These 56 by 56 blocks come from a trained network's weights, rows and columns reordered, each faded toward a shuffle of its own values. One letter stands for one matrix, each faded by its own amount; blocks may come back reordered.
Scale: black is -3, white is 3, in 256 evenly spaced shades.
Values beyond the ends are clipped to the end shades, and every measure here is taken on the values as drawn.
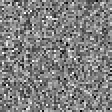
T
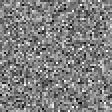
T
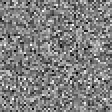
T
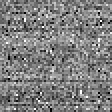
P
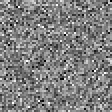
T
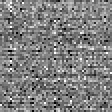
P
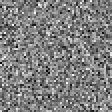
T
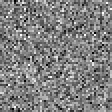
T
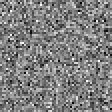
T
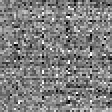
P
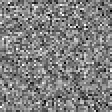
T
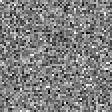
T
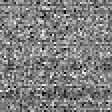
P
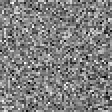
T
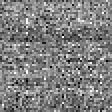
P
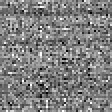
P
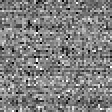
P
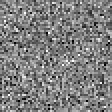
T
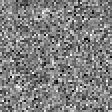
T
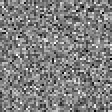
T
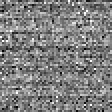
P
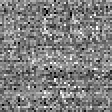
P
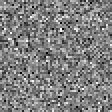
T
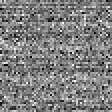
P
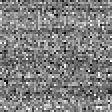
P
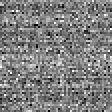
P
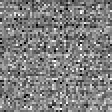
P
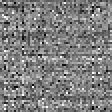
P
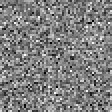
T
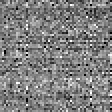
P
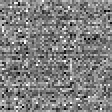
P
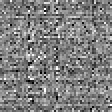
P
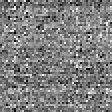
P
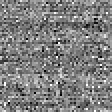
P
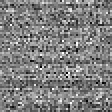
P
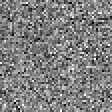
T
